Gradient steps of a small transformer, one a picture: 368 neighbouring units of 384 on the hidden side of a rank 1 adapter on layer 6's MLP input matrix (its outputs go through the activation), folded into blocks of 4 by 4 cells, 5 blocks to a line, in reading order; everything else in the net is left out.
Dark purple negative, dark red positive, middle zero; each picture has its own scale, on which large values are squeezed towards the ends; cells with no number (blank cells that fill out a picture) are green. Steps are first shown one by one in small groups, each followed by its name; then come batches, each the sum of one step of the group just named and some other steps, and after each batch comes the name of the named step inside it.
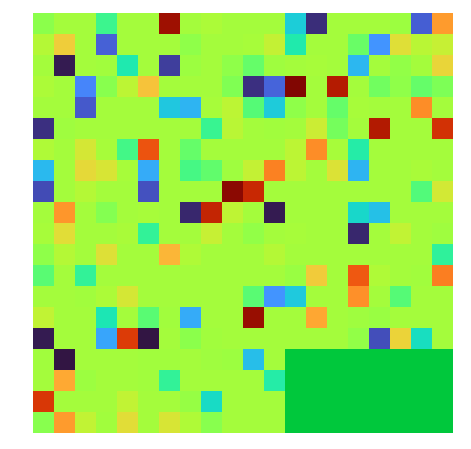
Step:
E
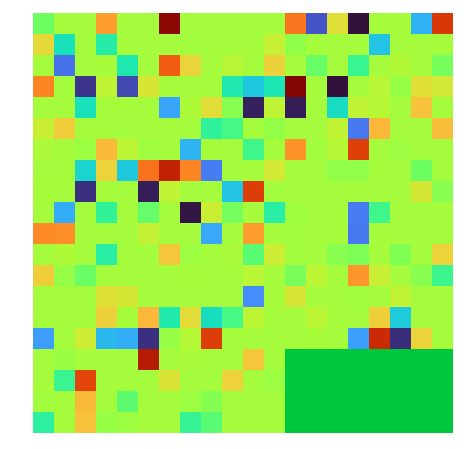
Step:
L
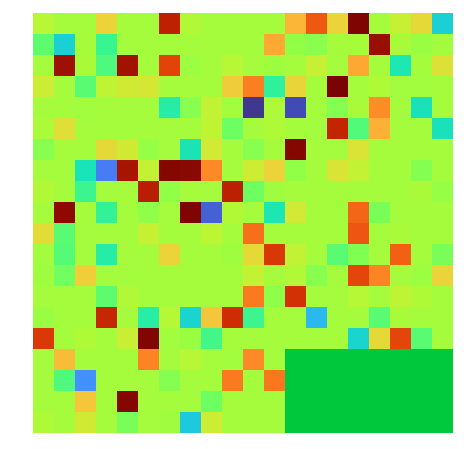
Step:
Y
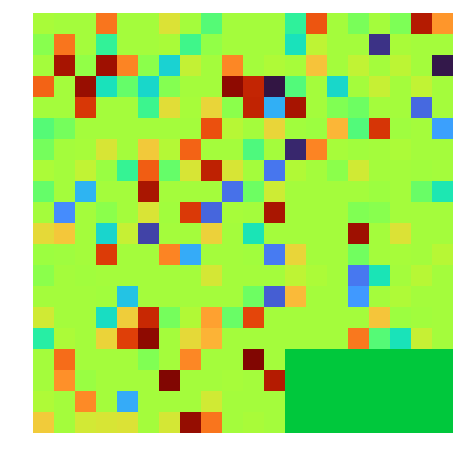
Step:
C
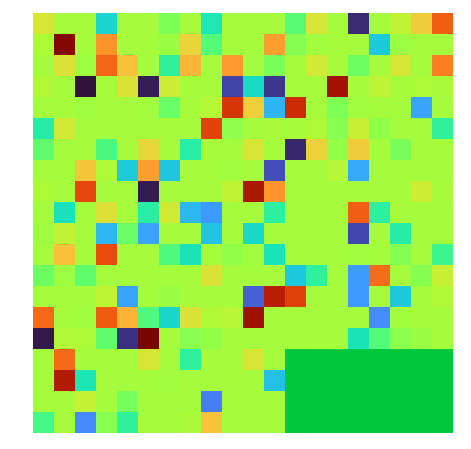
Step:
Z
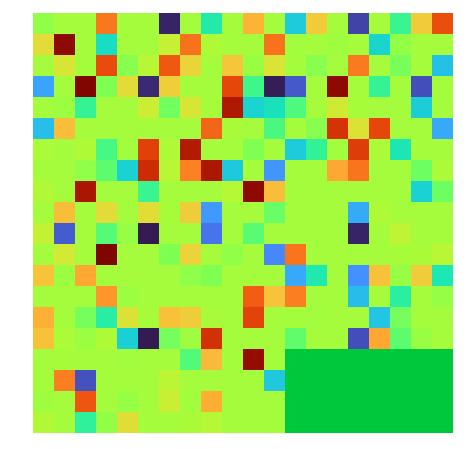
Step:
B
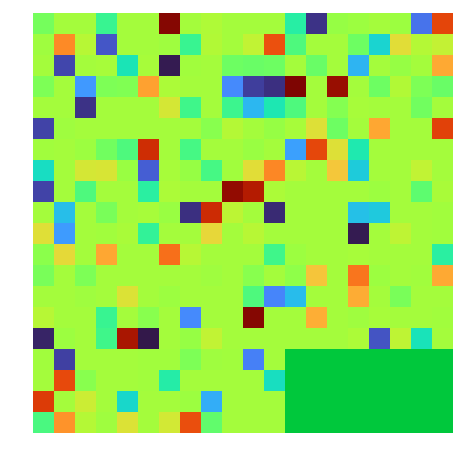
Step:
E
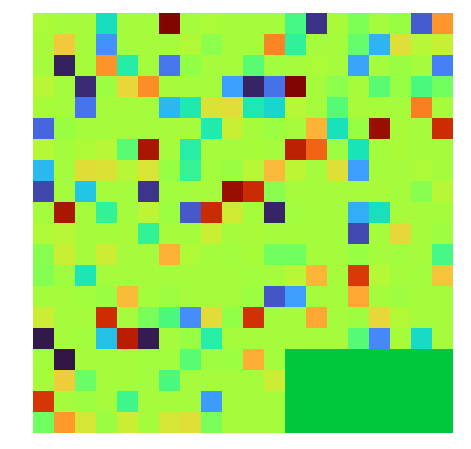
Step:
E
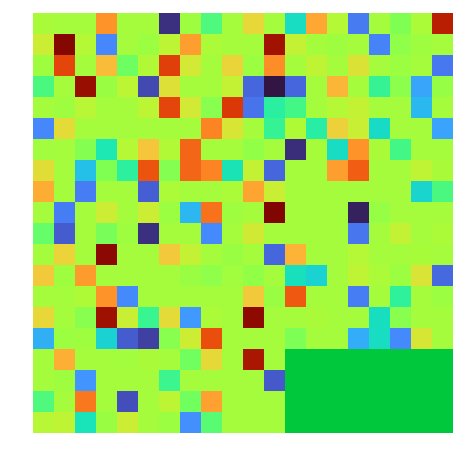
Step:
B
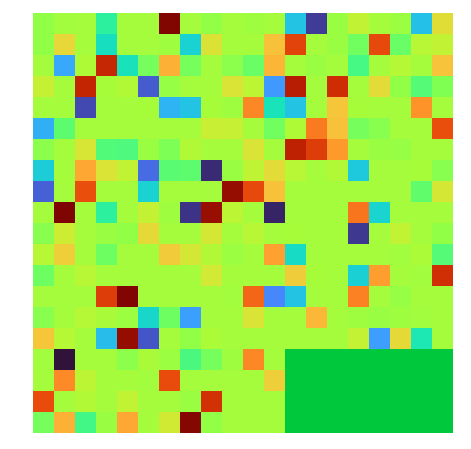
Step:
E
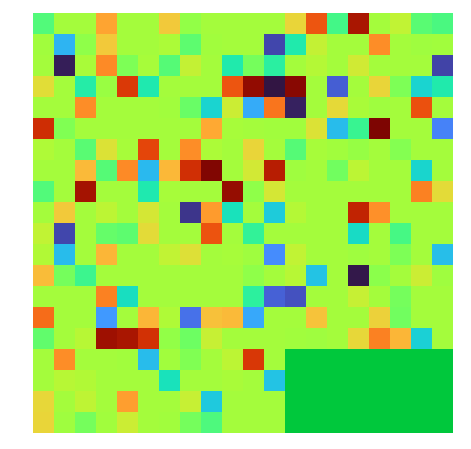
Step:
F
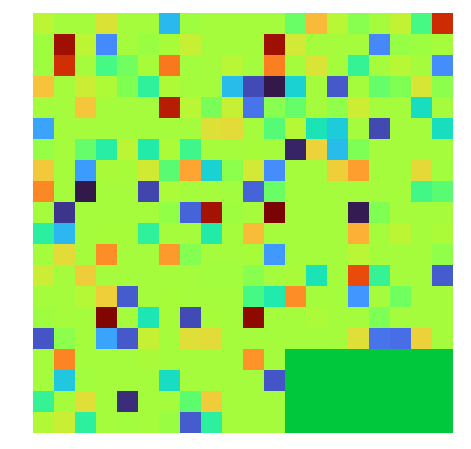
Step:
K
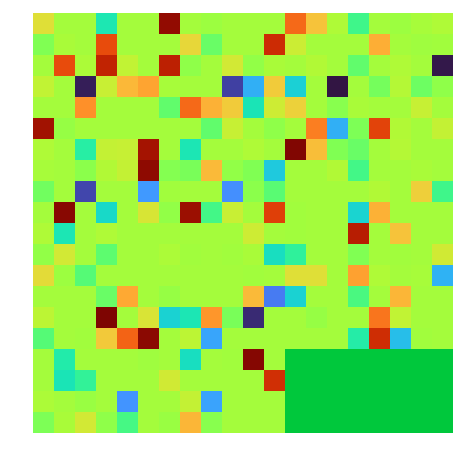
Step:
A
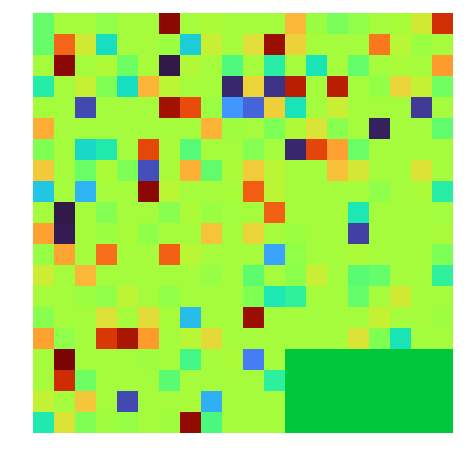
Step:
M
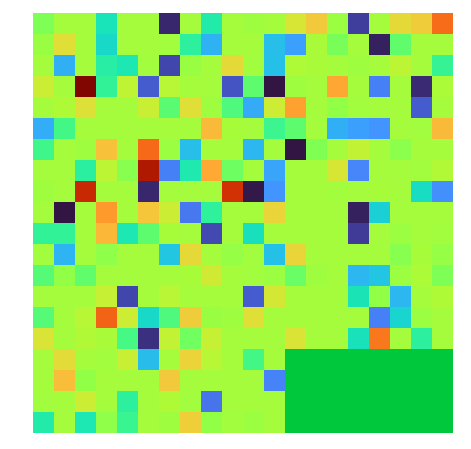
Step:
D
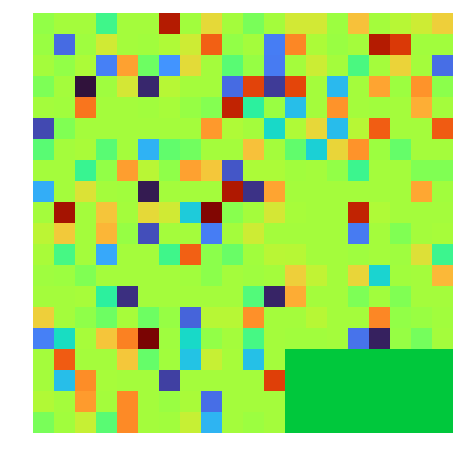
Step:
F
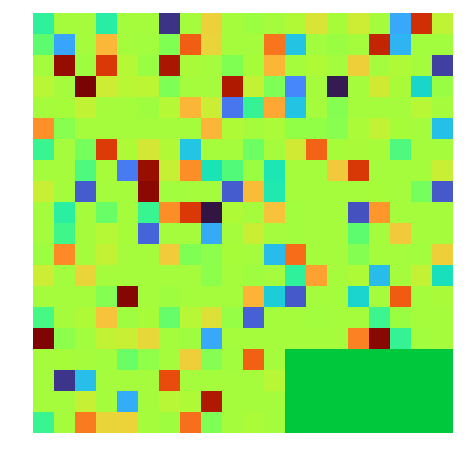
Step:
A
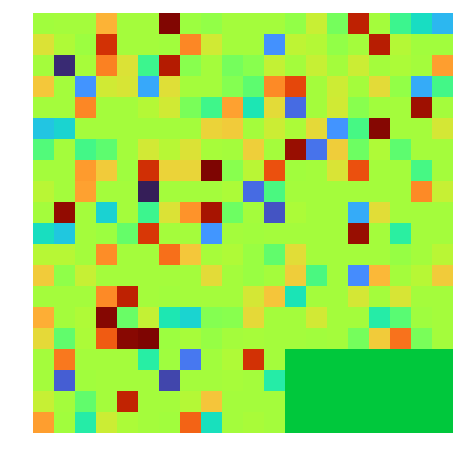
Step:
F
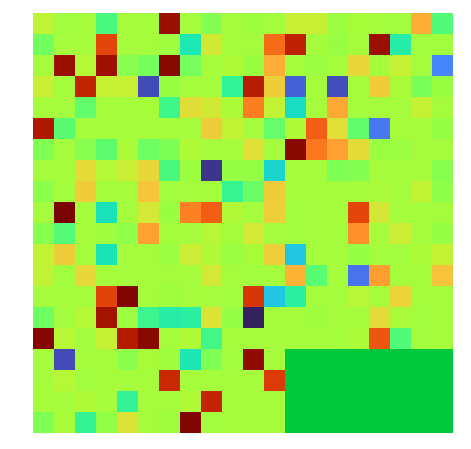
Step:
A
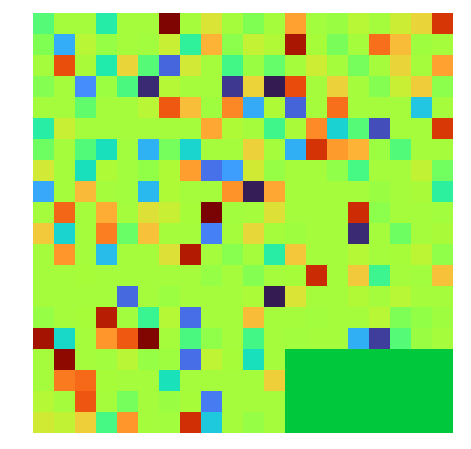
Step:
M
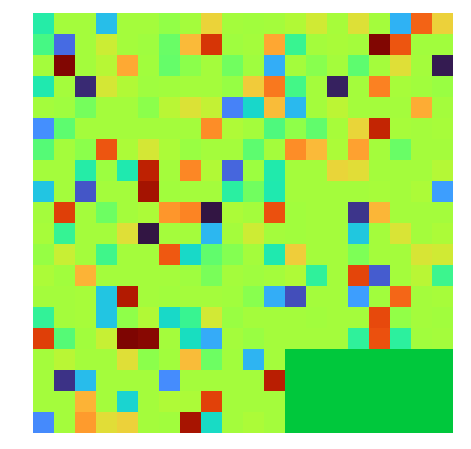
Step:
A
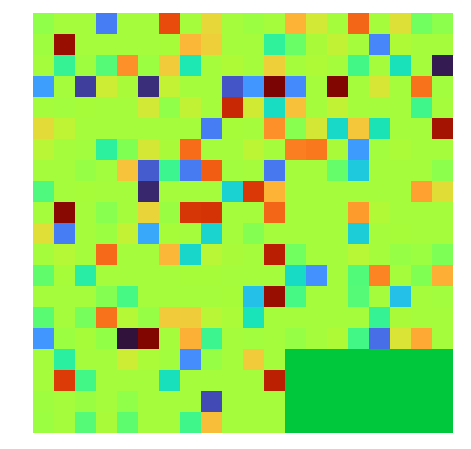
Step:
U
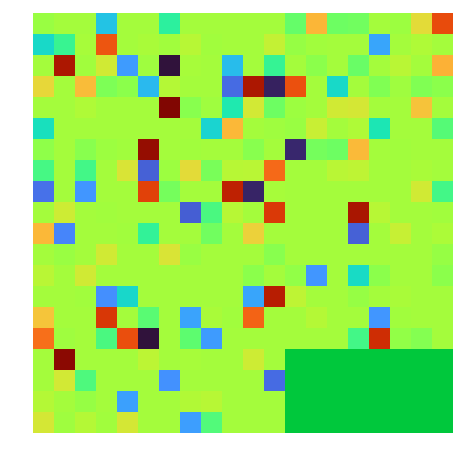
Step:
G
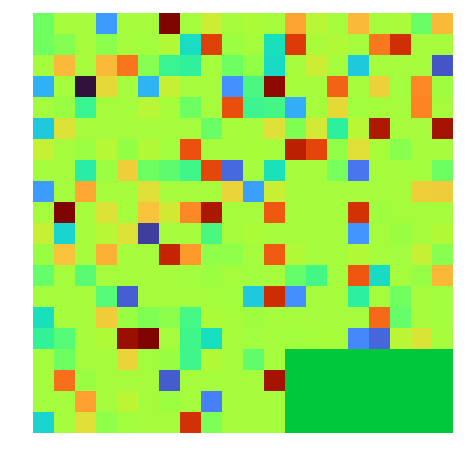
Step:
U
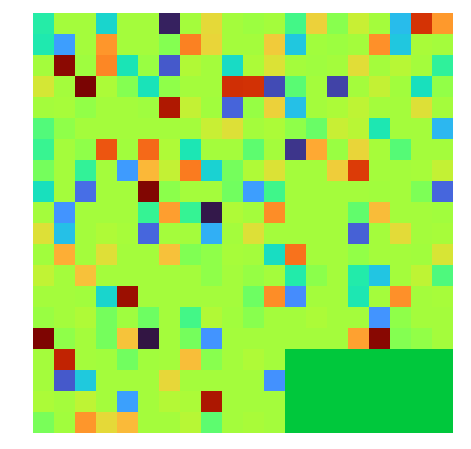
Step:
G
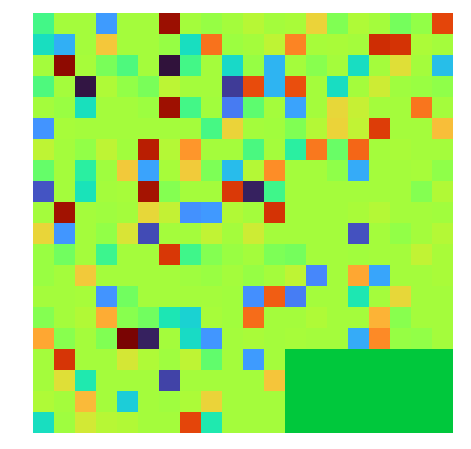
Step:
G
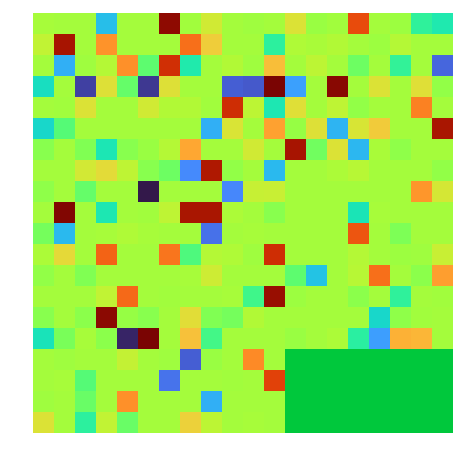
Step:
U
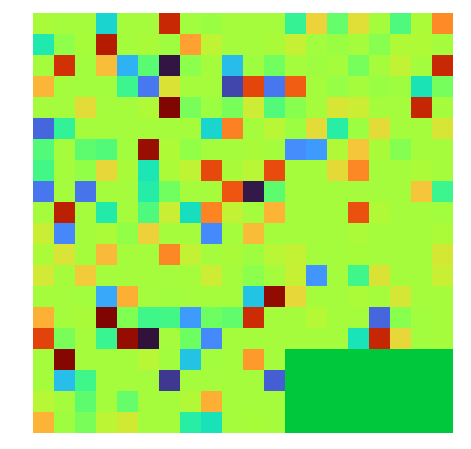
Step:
G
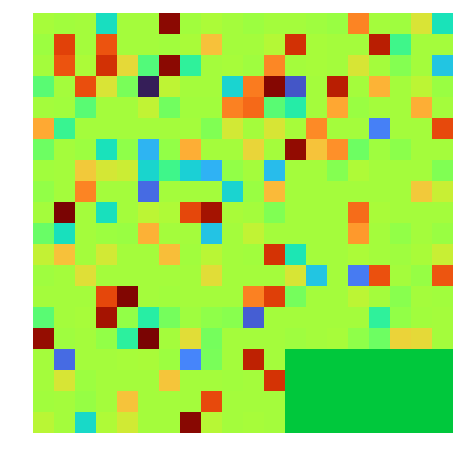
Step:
U
